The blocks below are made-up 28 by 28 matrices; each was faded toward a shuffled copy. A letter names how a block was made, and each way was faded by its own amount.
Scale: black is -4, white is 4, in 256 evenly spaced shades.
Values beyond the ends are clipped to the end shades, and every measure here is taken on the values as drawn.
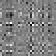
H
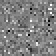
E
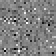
E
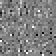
E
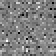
E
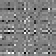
H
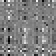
H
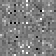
E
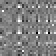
H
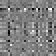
H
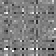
H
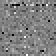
E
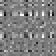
H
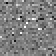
E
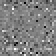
E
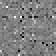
E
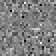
E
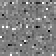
E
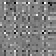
H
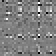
H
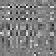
H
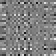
H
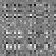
H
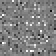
E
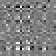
H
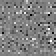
E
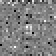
E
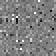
E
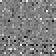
E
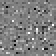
E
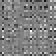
H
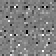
E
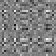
H
